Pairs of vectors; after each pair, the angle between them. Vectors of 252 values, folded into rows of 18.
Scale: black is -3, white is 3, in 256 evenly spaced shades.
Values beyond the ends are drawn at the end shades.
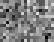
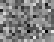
orthogonal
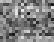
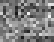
nearly opposite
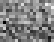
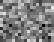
partly aligned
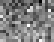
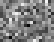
partly opposed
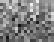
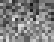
nearly opposite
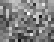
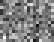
orthogonal
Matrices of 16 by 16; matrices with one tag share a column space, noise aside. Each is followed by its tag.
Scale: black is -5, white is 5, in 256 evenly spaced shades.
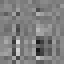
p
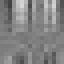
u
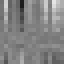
u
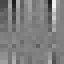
u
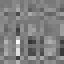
p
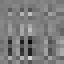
p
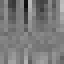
u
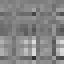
p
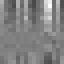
u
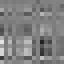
p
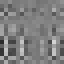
p
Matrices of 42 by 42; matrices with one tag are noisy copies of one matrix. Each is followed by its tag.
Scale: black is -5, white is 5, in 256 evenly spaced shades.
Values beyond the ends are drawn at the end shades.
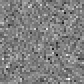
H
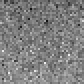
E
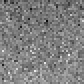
E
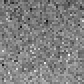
E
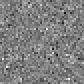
H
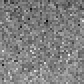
E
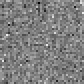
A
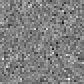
H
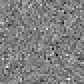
H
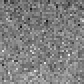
E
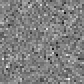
H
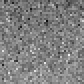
E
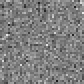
A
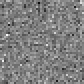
A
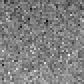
E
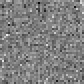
A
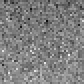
E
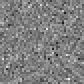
H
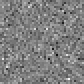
H
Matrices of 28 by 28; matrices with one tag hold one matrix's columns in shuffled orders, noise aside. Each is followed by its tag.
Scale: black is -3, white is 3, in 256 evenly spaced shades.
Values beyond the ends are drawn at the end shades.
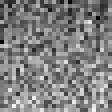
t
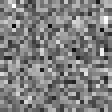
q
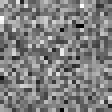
q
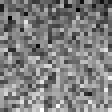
t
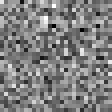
q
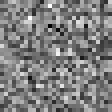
q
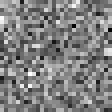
q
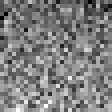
t
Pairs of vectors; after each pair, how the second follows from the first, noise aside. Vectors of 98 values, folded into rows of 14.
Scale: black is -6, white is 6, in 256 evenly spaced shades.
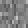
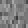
negated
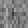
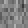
wrapped around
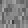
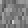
negated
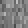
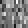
scaled up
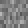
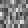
scaled up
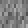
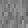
shrunk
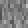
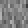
negated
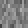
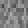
wrapped around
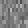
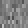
wrapped around
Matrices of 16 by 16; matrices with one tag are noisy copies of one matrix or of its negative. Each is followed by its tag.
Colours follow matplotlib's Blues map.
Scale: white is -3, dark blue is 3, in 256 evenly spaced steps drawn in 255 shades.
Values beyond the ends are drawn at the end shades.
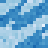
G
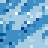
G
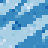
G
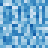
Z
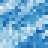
G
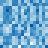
Z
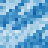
G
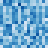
Z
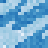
G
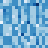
Z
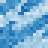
G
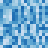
Z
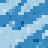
G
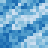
G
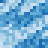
G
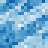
G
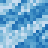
G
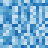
Z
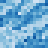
G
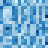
Z
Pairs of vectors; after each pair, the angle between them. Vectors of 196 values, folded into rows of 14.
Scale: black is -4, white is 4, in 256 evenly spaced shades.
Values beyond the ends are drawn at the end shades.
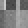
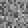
orthogonal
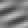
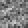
partly opposed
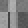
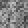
partly aligned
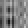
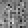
partly opposed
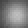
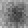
nearly opposite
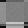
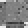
nearly opposite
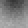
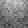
nearly opposite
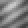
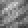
nearly parallel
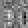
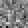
partly aligned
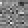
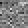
nearly opposite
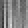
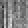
nearly parallel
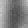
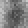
nearly parallel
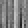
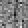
partly opposed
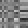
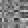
nearly opposite
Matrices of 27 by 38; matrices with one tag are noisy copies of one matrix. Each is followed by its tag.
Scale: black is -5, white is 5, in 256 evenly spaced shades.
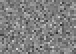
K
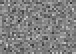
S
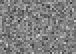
S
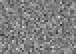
K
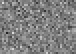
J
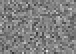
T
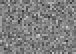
S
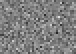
K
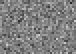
S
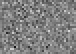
J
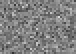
T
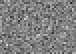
S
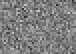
J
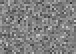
S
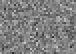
T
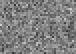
T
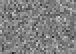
T
